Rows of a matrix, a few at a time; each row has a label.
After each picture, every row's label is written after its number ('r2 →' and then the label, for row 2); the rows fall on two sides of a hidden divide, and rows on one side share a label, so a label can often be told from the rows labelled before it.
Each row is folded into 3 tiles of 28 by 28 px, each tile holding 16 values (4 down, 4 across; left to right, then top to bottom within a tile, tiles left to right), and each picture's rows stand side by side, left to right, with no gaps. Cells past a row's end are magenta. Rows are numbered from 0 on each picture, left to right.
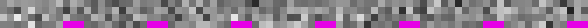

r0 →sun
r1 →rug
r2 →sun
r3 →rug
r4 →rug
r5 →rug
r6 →rug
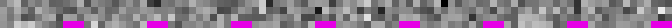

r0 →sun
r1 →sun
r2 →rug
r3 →rug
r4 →rug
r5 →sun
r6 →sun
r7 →rug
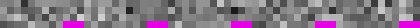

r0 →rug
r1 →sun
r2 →rug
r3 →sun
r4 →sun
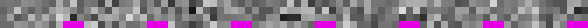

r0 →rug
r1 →rug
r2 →rug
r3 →rug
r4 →rug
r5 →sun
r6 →sun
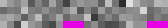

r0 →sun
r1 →rug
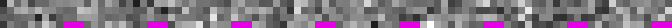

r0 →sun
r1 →sun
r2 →sun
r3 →rug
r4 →sun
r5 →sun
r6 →sun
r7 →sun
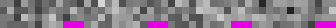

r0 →rug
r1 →sun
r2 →rug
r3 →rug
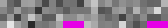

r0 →rug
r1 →rug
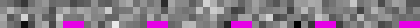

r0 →rug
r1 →sun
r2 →sun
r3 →sun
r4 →sun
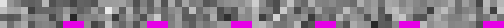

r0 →sun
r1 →sun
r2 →sun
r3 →rug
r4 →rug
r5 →sun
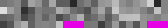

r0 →rug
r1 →rug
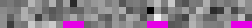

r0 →sun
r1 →sun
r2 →rug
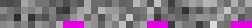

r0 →rug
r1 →sun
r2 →rug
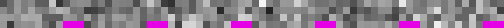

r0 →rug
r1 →sun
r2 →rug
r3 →rug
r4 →rug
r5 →rug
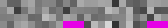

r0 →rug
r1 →sun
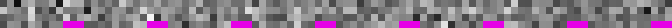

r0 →rug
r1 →rug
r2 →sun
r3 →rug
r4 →rug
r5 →rug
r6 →rug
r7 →sun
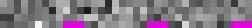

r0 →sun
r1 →rug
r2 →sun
